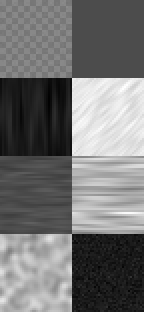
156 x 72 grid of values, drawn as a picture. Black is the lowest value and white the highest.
It is made of 4 by 2 panels. Panel 1,1: middling, checkered, faint in contrast. Panel 1,2: low, flat. Panel 2,1: very low, streaked downward, faint in contrast. Panel 2,2: very high, slanting up to the right, faint in contrast. Panel 3,1: low, streaked across, faint in contrast. Panel 3,2: high, streaked across. Panel 4,1: high, blotchy. Panel 4,2: very low, fine-grained, faint in contrast.
